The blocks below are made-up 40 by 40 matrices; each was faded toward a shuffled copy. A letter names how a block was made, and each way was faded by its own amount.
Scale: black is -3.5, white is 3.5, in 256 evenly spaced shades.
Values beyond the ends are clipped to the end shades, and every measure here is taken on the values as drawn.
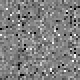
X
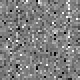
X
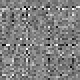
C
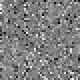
X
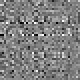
C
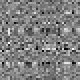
C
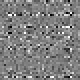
C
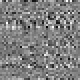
C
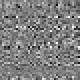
C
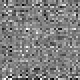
C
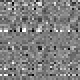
C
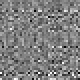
C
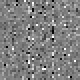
X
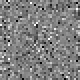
X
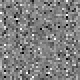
X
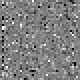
X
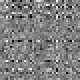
C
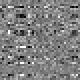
C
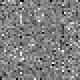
X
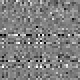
C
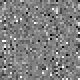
X
